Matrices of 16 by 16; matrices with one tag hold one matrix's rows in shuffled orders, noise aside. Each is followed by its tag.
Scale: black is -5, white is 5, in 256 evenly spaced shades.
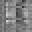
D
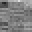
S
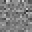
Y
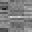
S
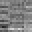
S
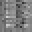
D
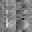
D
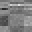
S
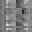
D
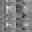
D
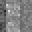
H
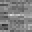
S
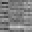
S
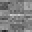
S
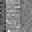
H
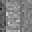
H
